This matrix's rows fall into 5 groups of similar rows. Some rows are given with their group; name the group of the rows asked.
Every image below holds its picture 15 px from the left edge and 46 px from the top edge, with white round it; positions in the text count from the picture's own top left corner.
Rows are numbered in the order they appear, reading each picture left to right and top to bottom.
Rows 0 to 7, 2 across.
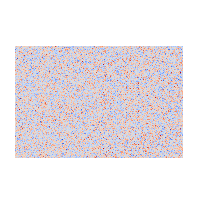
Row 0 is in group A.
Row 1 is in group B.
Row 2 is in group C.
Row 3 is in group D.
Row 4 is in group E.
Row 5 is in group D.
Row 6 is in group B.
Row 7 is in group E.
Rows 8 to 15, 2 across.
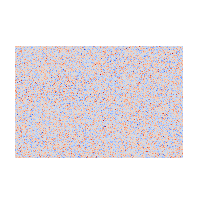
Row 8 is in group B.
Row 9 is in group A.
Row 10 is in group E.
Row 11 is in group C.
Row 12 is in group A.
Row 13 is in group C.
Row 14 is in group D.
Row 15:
D
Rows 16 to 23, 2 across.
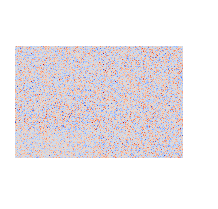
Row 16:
C
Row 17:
E
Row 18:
A
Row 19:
C
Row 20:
B
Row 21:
B
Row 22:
A
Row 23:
E
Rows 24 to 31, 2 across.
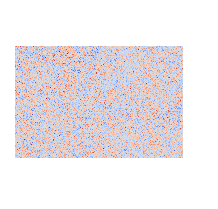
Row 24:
D
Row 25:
A
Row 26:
E
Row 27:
B
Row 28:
A
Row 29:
D
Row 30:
A
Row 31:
E
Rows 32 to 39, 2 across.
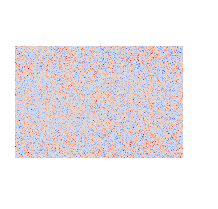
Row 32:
E
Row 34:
B
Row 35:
A
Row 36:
C
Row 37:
A
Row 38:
E
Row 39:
B
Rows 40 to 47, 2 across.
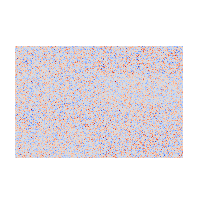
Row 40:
A
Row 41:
D
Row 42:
A
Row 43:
C
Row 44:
A
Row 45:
E
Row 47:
E
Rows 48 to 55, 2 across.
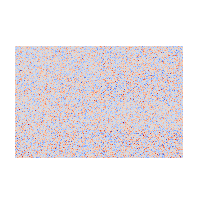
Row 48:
C
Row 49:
D
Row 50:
B
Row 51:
A
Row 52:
E
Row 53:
B
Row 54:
E
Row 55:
D
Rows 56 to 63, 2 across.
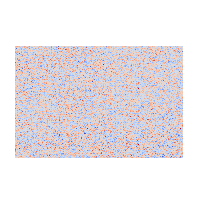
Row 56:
E
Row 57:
E
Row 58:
A
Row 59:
D
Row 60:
E
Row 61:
D
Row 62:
B
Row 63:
D
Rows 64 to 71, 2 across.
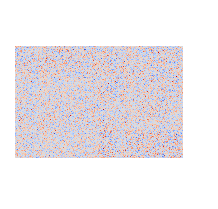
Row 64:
B
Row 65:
A
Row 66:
A
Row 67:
A
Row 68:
C
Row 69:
E
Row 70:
A
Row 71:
D
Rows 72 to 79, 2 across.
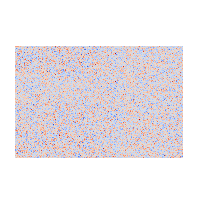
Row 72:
B
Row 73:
A
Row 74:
A
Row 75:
A
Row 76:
C
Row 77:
A
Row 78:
D
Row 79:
D
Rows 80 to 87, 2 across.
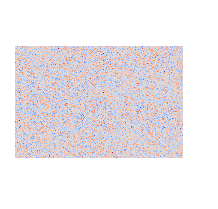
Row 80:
E
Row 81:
E
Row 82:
C
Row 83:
C
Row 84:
C
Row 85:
D
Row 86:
A
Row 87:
E
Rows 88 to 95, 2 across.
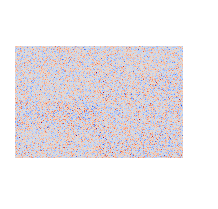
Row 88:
B
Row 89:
A
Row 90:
A
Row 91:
E
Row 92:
D
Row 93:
C
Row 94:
E
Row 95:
E
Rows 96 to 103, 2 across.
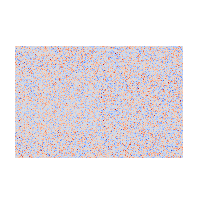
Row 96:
E
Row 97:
C
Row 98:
C
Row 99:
D
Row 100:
C
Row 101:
C
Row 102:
E
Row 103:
B
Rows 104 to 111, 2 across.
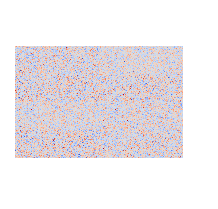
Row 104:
C
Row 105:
A
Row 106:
E
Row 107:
B
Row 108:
C
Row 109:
C
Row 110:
D
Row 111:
B
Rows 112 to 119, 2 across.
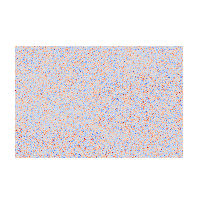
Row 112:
A
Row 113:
A
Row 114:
E
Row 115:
B
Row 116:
A
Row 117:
B
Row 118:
D
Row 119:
E
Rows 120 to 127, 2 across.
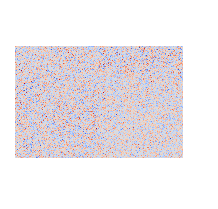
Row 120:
E
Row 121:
B
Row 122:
A
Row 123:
C
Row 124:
D
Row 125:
A
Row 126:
A
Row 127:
E
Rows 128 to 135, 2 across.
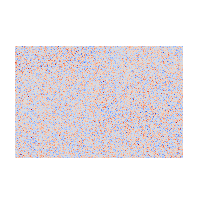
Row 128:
E
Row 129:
D
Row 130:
E
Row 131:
E
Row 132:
C
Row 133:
B
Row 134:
C
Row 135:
D
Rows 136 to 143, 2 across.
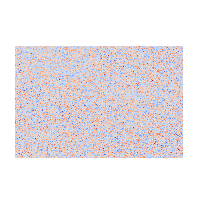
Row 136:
C
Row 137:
A
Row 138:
A
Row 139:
D
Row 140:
B
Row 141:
A
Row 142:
E
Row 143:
C
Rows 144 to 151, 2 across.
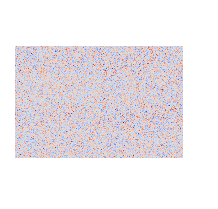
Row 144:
C
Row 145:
E
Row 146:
E
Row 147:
C
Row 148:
E
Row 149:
B
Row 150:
C
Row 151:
A
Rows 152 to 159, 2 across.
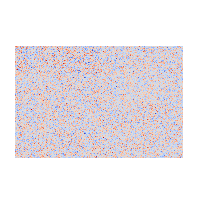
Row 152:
D
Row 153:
A
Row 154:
B
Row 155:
A
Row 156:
C
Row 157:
E
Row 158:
B
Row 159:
E
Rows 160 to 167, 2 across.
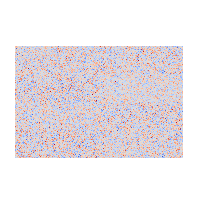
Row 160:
E
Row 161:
D
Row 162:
B
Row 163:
C
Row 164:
A
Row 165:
B
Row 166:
D
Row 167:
D
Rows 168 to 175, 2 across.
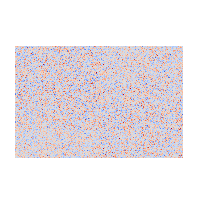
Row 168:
B
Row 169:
E
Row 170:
D
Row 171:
B
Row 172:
D
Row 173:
B
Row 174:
B
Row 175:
E
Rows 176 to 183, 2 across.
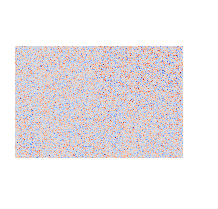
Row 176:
E
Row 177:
D
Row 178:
C
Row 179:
D
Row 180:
A
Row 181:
A
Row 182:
A
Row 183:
C
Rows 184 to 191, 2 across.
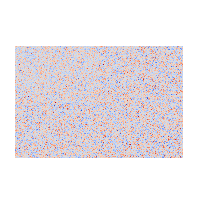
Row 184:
C
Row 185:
B
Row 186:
E
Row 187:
B
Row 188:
A
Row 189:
D
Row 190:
B
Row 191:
D
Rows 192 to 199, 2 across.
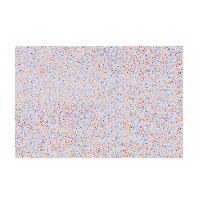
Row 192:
C
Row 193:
B
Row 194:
A
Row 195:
B
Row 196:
E
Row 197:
B
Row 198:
E
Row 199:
B
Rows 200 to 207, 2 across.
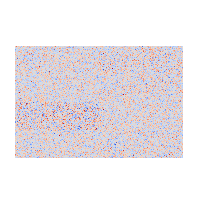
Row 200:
A
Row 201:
E
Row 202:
C
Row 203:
B
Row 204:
D
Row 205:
E
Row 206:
A
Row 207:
A
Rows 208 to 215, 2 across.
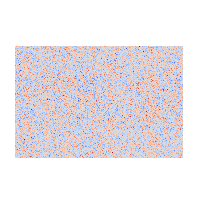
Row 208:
C
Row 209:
A
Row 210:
D
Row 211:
D
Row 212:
C
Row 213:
B
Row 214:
A
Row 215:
E
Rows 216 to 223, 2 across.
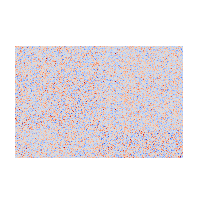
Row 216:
B
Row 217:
C
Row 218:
D
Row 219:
C
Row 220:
E
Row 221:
C
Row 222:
E
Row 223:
B
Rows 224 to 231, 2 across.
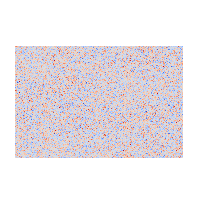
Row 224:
D
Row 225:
B
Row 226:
E
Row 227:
A
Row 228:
A
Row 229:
B
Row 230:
A
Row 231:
B
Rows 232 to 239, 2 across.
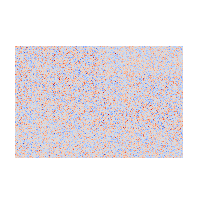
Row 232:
D
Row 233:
C
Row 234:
D
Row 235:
C
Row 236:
D
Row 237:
D
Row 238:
A
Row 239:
C
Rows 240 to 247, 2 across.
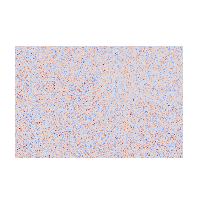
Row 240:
C
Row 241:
C
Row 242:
D
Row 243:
A
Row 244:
A
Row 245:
B
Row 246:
A
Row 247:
B
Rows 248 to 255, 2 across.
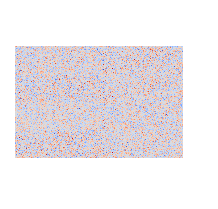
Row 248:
C
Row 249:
E
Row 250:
C
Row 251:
E
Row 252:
D
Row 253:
C
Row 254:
E
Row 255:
E
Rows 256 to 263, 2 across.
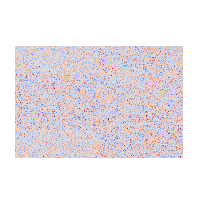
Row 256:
A
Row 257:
E
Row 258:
D
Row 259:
B
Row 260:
D
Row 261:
B
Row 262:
B
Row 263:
B
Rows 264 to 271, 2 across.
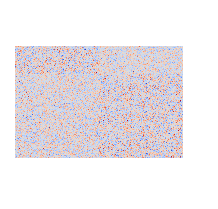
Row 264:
B
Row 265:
A
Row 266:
E
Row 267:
B
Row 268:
A
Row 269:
B
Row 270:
C
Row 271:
B
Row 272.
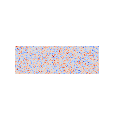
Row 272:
D
